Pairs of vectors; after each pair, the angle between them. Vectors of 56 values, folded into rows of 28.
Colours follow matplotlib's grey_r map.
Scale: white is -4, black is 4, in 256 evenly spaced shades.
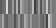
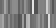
partly aligned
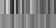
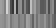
nearly parallel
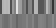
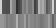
nearly opposite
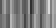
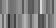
orthogonal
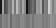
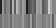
nearly parallel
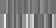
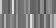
partly aligned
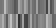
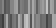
nearly opposite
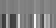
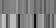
nearly opposite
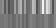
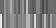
partly opposed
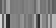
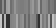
nearly parallel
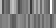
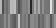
nearly parallel
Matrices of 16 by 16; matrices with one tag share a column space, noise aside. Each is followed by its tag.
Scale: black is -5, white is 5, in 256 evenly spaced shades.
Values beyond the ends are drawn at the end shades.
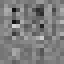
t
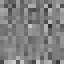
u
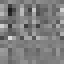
t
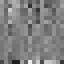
u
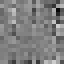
u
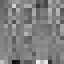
u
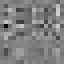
t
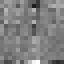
u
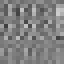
t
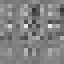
t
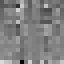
u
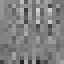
u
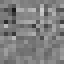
t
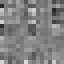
u
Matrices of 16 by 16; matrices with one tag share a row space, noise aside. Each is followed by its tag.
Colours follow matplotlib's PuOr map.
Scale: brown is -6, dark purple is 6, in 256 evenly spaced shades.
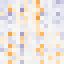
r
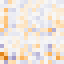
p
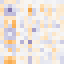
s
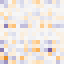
p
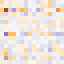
p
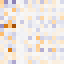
s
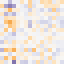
s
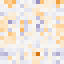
r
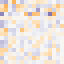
p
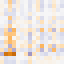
s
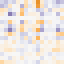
r
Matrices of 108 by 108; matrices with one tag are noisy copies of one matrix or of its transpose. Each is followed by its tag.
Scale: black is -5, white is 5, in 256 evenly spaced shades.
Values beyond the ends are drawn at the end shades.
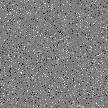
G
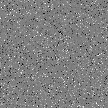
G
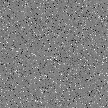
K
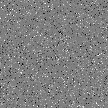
G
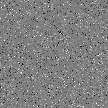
G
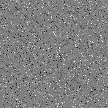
K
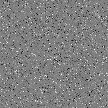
K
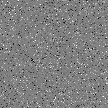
G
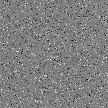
K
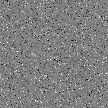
K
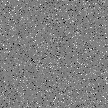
G
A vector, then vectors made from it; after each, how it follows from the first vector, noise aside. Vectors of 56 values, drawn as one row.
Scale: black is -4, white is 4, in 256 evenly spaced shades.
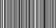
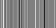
partly zeroed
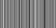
shrunk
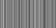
shrunk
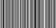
negated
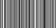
copied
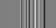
partly zeroed
